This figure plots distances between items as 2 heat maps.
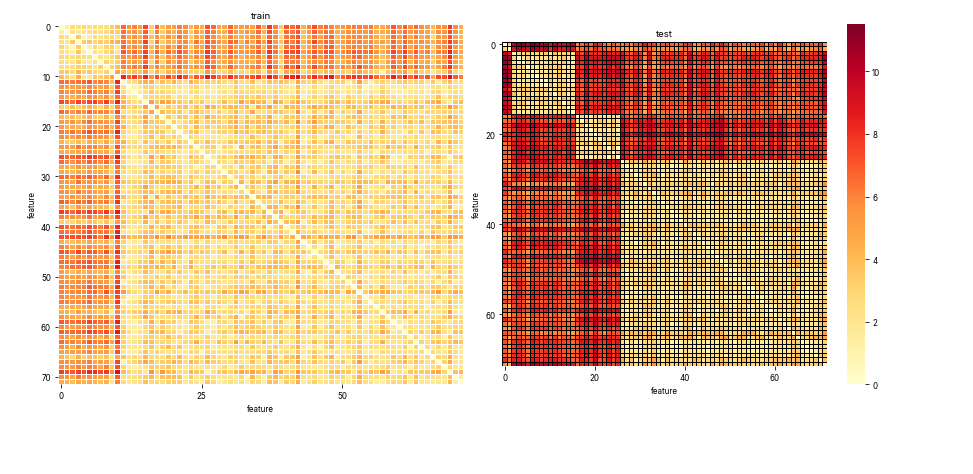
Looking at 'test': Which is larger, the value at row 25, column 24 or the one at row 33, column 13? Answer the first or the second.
the second
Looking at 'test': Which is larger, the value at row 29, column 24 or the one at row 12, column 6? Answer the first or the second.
the first
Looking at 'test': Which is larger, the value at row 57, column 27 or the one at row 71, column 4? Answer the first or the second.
the second
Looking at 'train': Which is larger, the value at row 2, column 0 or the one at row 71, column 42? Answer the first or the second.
the second
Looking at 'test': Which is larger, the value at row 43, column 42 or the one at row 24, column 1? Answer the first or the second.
the second
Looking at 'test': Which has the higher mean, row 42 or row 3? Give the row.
3
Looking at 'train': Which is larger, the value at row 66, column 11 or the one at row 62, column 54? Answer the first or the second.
the first
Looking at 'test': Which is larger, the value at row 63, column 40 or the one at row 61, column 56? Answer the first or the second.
the first
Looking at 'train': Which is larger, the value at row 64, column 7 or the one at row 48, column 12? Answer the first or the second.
the first
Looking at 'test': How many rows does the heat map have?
72
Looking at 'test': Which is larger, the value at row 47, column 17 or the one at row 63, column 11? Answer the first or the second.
the first
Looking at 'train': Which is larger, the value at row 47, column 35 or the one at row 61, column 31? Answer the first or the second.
the second
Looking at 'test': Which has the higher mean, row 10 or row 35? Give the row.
10
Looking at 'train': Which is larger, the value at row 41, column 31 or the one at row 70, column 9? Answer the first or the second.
the first
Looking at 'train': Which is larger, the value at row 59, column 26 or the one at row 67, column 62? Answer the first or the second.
the second
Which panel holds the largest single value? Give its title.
test
